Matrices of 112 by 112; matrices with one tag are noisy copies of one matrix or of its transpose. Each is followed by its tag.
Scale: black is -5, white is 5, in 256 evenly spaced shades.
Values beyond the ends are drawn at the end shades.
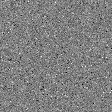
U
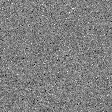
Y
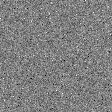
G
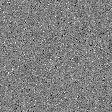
Y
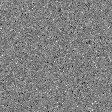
U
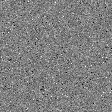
U
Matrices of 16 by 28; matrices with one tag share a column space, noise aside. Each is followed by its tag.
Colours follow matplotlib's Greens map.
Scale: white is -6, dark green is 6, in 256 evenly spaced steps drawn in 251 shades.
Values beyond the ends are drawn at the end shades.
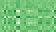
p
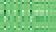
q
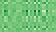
q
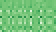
p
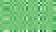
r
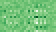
p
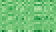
r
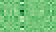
q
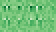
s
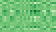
q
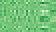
q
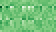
s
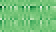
s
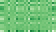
r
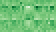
s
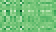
q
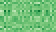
q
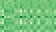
p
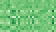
p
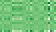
r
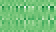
s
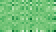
r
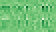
s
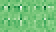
s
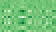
p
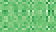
q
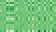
r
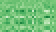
p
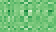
q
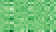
r
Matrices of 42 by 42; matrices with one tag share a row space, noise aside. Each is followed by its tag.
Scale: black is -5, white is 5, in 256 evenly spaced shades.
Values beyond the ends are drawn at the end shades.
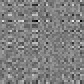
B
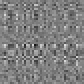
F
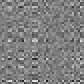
B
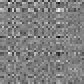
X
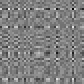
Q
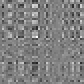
B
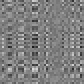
B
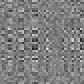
B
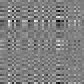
X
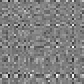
Q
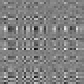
F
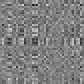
B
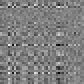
X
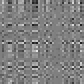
B
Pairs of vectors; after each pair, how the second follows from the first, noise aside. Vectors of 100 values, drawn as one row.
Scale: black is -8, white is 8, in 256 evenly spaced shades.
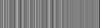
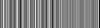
scaled up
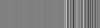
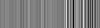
scaled up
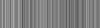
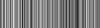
scaled up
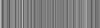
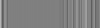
partly zeroed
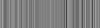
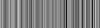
scaled up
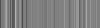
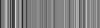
scaled up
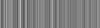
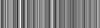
scaled up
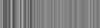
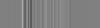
partly zeroed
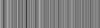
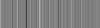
partly zeroed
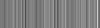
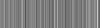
sign-scrambled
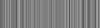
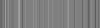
partly zeroed
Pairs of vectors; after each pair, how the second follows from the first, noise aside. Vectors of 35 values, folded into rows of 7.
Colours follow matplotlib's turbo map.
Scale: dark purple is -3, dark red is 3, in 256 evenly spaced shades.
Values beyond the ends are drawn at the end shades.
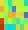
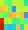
copied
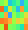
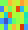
negated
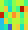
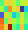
negated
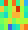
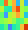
copied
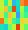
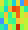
sign-scrambled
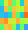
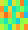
negated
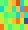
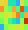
negated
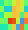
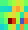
copied
